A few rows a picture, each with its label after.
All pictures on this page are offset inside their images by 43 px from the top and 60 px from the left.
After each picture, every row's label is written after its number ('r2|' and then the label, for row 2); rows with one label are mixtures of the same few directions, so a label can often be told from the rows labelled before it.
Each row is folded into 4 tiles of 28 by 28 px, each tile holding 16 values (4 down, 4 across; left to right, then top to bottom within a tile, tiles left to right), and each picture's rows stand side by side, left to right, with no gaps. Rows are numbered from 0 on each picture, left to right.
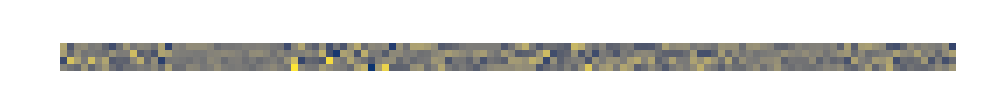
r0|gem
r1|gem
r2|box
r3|gem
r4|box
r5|gem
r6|gem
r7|gem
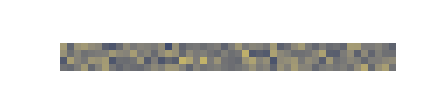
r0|gem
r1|gem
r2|box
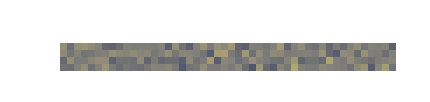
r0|gem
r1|box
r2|box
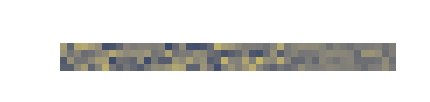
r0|gem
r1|gem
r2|gem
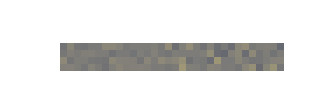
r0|gem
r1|box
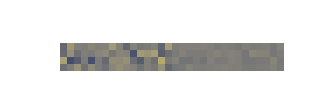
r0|gem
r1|gem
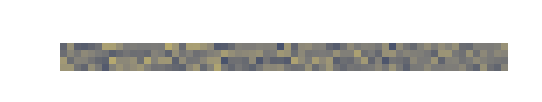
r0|gem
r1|gem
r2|gem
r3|box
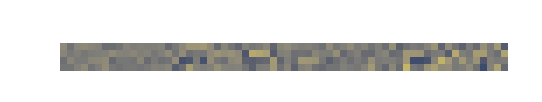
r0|gem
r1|gem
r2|box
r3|box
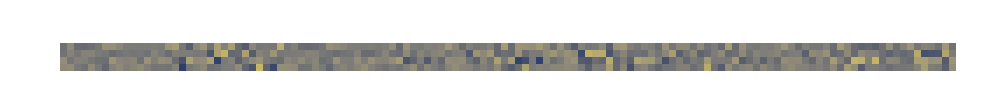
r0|gem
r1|box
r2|gem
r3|gem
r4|gem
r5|box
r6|gem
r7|gem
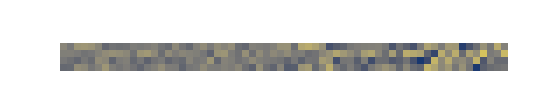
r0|gem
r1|box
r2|gem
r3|box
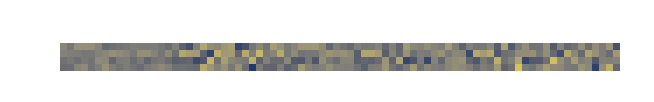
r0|gem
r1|box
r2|gem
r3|gem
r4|box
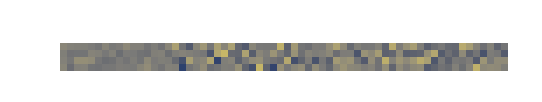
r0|box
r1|box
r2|gem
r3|box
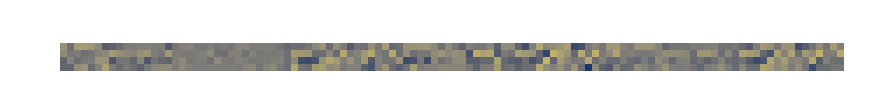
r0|gem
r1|box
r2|box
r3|gem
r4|box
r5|gem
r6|box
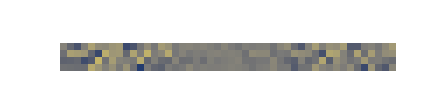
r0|box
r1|gem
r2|box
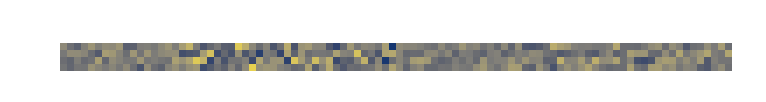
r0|box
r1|box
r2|gem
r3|box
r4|gem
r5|box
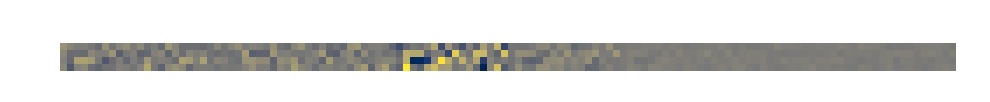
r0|box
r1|gem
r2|box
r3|box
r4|box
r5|box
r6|gem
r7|gem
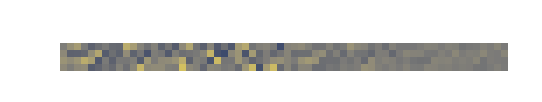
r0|box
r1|box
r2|box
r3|box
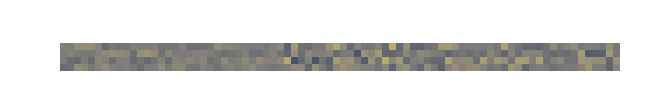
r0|gem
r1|gem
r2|gem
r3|gem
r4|gem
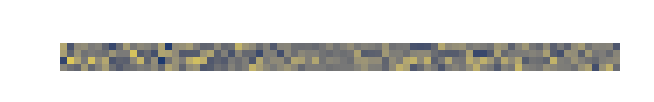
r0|gem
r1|box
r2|gem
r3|gem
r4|box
